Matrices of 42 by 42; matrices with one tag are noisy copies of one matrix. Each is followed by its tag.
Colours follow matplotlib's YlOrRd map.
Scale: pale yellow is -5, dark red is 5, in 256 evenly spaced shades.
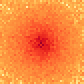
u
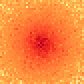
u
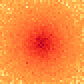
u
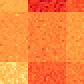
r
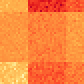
r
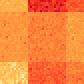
r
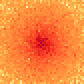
u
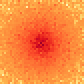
u
